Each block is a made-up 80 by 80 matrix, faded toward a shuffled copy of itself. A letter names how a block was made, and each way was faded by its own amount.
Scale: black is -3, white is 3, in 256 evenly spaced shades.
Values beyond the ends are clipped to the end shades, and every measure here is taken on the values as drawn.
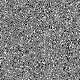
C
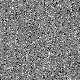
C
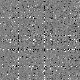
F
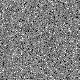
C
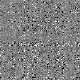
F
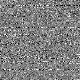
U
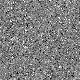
C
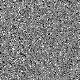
C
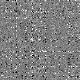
F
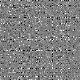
F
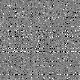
F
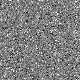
C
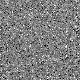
C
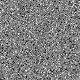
C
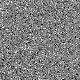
C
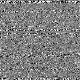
U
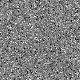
C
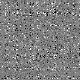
F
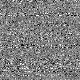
U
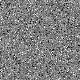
C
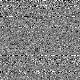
U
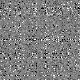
F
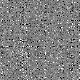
F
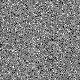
C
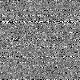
U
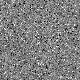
C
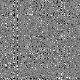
F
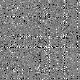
F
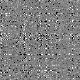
F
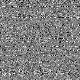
U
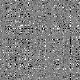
F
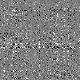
F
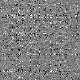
F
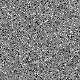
C
